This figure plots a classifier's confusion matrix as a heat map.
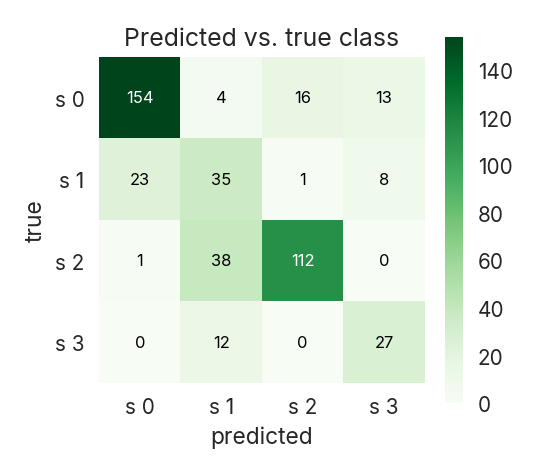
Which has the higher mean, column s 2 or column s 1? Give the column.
s 2
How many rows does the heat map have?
4
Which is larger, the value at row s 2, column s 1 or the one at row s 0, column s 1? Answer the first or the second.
the first
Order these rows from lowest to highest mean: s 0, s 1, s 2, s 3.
s 3, s 1, s 2, s 0
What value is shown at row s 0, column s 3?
13
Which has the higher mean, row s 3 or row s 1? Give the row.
s 1
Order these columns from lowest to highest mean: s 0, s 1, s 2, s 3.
s 3, s 1, s 2, s 0
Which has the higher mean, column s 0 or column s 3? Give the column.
s 0
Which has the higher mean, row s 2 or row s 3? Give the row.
s 2
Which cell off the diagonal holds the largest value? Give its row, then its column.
s 2, s 1
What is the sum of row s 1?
67
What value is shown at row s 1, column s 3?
8
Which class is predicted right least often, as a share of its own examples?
s 1
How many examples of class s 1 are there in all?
67
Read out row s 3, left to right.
0 12 0 27
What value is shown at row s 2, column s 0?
1
